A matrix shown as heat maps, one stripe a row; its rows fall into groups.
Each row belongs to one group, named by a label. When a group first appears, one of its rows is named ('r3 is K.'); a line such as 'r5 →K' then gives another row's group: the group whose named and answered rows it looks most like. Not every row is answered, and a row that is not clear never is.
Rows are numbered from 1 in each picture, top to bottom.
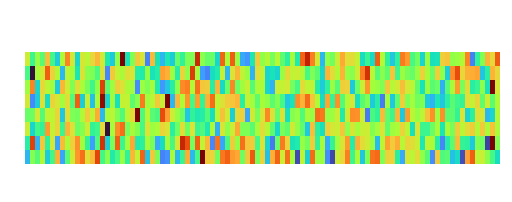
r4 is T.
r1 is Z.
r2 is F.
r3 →Z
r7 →Z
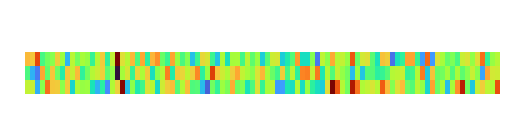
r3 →F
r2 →T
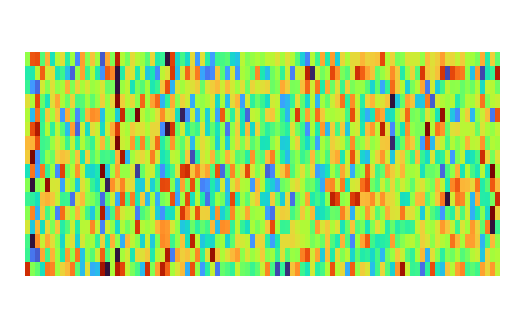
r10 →F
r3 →T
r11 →F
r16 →F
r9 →Z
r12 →Z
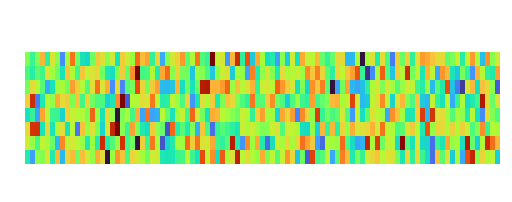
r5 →T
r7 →Z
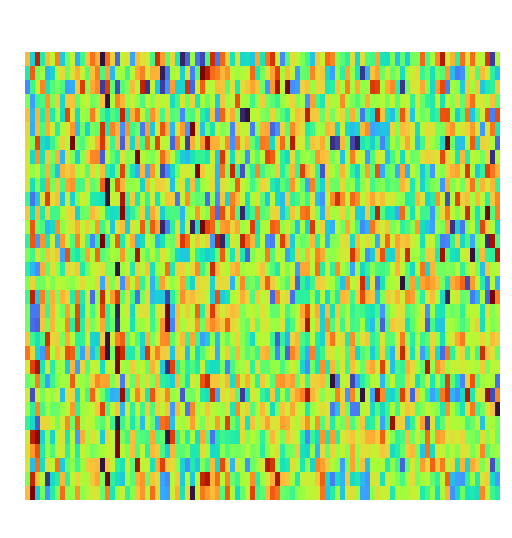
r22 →F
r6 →F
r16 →T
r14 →Z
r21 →F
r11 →F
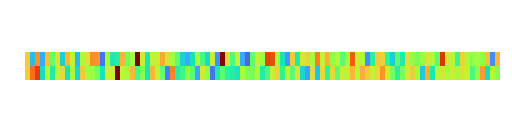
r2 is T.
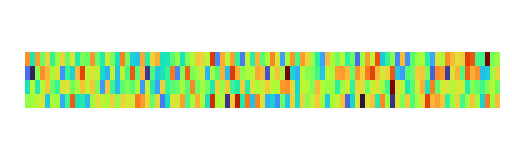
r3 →T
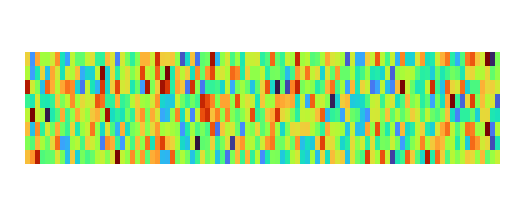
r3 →F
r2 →T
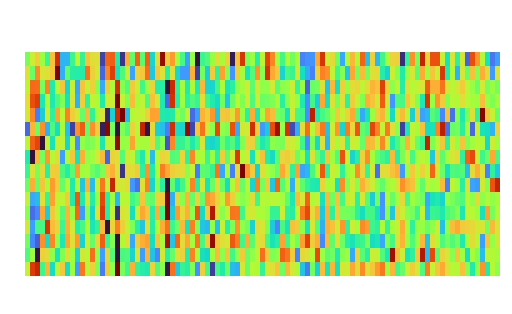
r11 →T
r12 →T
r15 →T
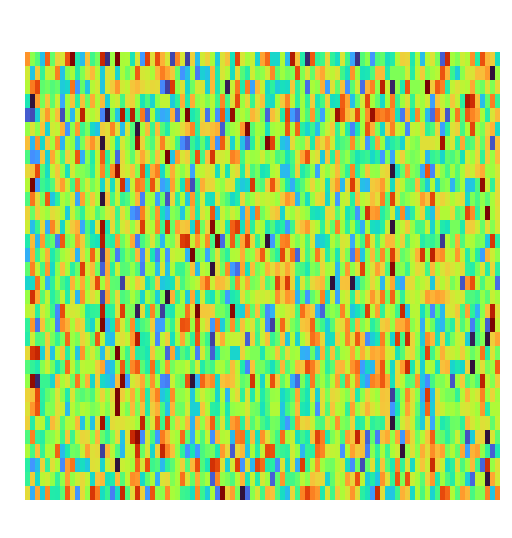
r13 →T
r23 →Z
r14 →Z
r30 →T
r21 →Z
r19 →Z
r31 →Z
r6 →Z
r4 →F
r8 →T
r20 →Z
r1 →F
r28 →Z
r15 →T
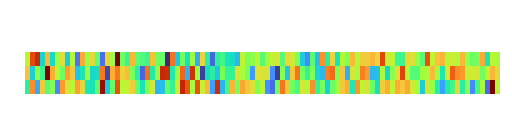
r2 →F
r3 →Z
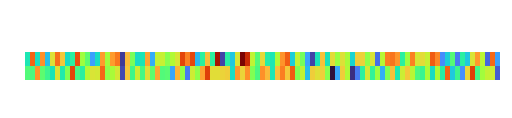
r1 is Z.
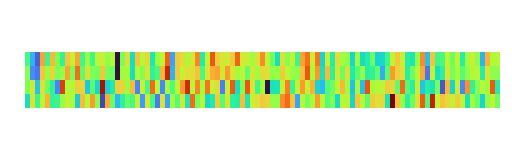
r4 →T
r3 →Z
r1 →T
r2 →T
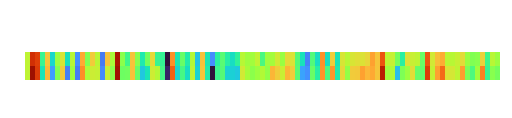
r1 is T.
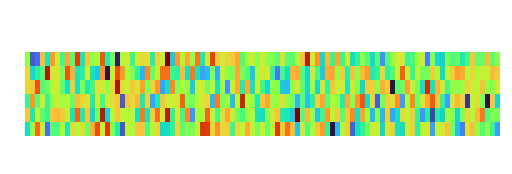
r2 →F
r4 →Z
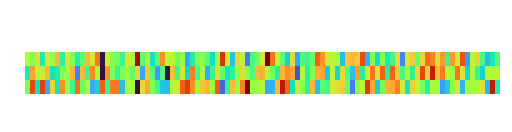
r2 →T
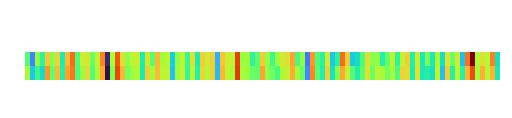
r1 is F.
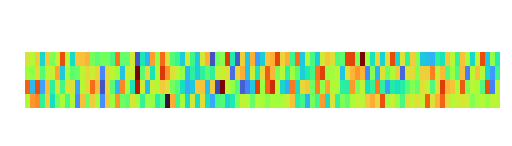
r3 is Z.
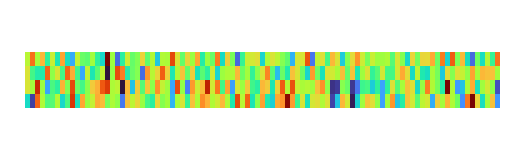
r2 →F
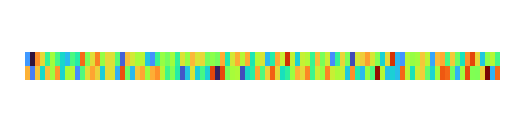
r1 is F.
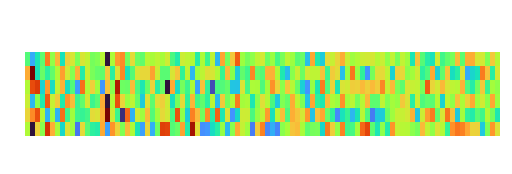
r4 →F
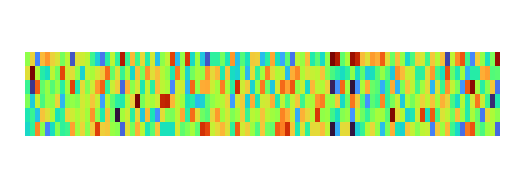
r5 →T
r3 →F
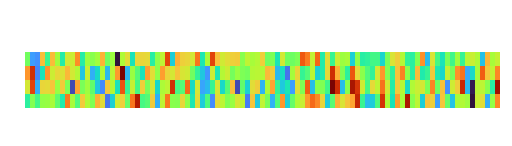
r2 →F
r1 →T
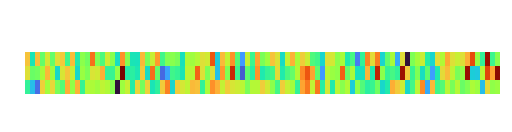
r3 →T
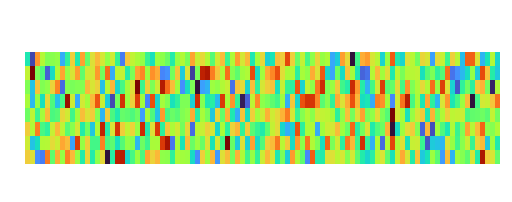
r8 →F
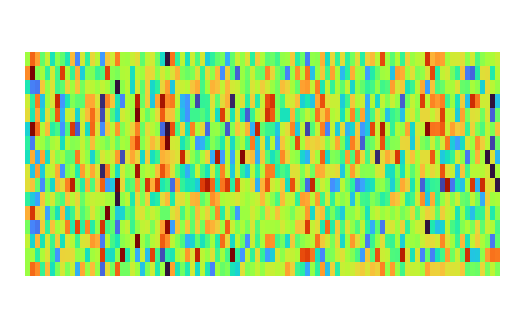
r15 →Z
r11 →T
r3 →T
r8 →Z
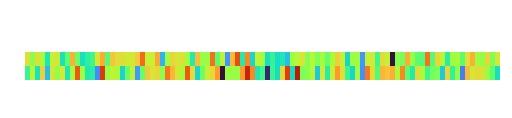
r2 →Z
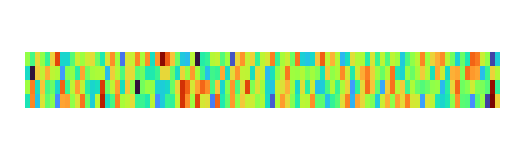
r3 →Z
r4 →Z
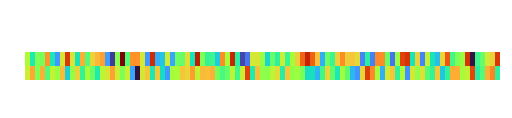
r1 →Z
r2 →Z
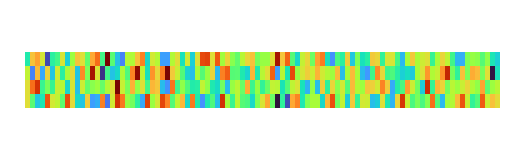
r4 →F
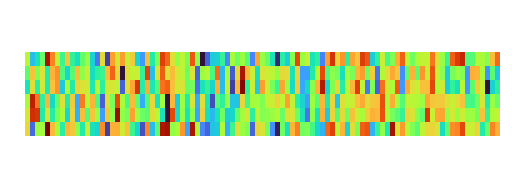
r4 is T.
